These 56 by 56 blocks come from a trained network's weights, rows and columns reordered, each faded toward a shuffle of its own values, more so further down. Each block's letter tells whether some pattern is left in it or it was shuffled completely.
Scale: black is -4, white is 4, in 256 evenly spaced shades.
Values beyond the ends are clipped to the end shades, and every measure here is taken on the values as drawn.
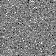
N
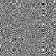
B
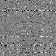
B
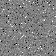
N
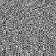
B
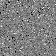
N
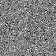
N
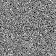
N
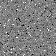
N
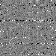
B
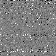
B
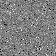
N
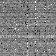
B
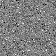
N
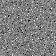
N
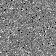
N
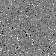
N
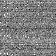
B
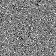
N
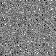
B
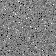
N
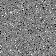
N
